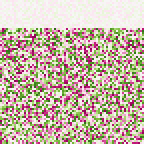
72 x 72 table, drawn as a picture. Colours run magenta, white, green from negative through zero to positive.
Seam: horizontal, 20% of the way down, the top part calmer. Average level on the scale: 50%. Mirror symmetry: none. Slope: none. Stripes: none. Grain: fine. Odd rows or columns: none.
